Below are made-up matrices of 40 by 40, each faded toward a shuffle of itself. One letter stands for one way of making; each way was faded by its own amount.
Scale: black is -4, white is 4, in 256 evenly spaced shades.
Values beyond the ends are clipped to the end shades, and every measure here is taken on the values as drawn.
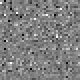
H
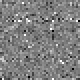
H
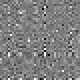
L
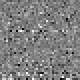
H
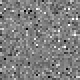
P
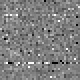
H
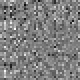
L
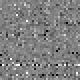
H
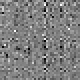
L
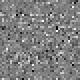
H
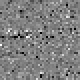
H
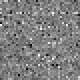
H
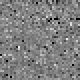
P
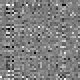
L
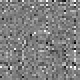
L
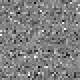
H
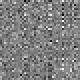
L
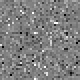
P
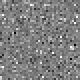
P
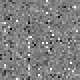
P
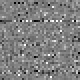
H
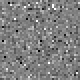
P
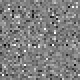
H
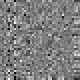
L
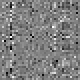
L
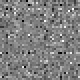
H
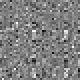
L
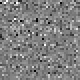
H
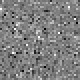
P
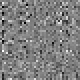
L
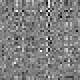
L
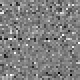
H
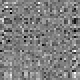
L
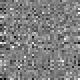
L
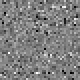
H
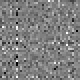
L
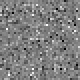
P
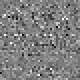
H
